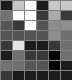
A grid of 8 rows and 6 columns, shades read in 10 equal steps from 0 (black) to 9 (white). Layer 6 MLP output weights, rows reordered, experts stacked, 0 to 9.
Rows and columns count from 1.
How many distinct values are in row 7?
4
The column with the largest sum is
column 2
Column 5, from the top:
7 6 5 5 2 0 0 1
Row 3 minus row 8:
1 1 8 2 4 4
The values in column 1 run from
1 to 4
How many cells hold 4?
7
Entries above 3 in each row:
4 4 3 2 2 2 2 0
